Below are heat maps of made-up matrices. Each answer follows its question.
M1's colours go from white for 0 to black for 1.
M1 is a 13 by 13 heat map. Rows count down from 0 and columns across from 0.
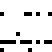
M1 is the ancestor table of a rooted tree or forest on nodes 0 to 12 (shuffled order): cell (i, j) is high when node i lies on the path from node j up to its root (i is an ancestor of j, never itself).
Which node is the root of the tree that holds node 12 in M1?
10
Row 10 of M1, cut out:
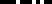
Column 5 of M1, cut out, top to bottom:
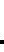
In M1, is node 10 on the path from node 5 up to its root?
yes
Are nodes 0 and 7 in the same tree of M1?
yes
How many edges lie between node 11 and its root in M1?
1
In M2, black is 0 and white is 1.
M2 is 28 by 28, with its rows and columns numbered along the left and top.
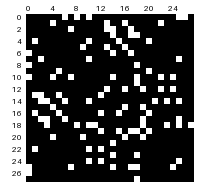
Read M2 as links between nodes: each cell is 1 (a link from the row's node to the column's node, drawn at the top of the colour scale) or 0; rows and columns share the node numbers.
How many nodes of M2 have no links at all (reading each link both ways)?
0
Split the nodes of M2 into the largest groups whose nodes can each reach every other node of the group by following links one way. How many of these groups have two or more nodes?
1
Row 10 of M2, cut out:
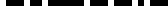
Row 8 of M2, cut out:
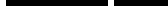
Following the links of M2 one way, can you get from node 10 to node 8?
yes
